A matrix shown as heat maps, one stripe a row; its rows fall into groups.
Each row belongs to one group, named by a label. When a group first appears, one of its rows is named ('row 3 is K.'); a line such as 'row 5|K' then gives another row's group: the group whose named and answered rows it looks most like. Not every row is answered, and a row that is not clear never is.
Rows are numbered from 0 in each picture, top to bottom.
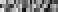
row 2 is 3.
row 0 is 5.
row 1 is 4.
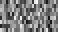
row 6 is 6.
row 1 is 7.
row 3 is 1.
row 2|5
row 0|1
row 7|5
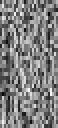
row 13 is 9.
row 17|6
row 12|7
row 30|5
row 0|6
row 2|5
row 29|9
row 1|7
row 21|7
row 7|6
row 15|1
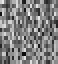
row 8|5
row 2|3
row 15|6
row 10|9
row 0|3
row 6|5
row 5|5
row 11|6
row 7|6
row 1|1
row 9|7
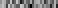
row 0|1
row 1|5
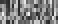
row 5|1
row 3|3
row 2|9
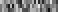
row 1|1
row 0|7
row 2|4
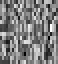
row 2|5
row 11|9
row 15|9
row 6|4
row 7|4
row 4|9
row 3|7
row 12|1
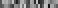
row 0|7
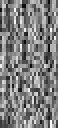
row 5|6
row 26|3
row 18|7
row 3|9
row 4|6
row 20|1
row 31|4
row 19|1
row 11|4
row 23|6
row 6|9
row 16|5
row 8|7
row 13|1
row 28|5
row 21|1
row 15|9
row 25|7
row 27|4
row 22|3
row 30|4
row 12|4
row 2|6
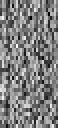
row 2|9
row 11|3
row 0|9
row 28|3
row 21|3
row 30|7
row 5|4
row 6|4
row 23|6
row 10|7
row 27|5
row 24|3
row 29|5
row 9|9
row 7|5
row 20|7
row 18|7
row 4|5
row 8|9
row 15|6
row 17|9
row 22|5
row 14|7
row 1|1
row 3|4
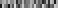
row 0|7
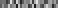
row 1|7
